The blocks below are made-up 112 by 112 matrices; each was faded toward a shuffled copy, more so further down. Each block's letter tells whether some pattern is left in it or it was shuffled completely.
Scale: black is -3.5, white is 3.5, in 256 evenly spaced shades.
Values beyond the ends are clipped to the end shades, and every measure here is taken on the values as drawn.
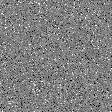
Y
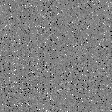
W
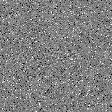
W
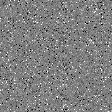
W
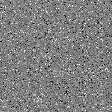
W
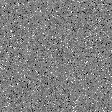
Y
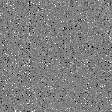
W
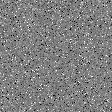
Y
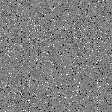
W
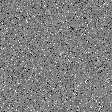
Y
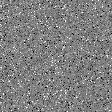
W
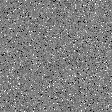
Y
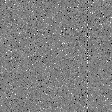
W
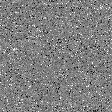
W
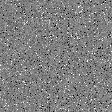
W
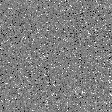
W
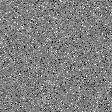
Y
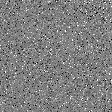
W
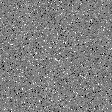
Y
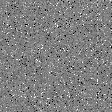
W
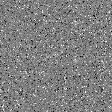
W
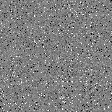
W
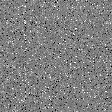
W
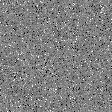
W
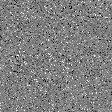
W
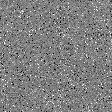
W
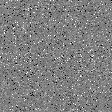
W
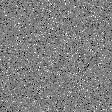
Y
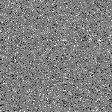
W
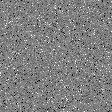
Y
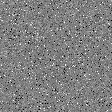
Y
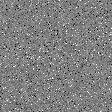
Y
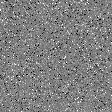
Y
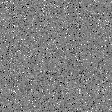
W
